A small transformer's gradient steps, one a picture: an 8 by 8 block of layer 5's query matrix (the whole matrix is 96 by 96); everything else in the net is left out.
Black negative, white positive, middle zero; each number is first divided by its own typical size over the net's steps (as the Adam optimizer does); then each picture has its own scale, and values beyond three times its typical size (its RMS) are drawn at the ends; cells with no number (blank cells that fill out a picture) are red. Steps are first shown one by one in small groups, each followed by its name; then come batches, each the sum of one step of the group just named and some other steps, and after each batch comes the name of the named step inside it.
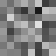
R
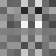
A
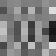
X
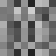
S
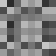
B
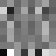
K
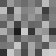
K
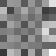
K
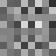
A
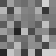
K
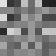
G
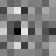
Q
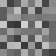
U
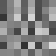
Q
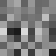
U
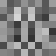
U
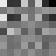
G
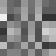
G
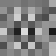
Q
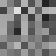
Q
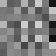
U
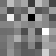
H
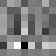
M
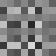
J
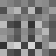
J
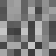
J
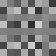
J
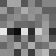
M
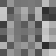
M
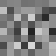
M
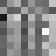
H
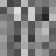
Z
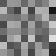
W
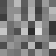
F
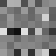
W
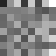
F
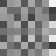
W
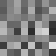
F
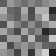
W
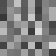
F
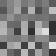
F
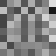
W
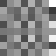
W
